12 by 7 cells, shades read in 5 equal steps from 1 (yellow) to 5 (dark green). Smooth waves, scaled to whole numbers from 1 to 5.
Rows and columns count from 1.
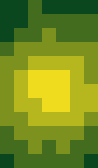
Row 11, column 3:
3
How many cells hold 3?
24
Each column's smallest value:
3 2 1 1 1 2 2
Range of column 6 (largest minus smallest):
3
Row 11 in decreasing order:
4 4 4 4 4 3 3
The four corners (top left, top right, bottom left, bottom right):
5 5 5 5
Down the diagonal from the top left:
5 5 4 3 2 2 2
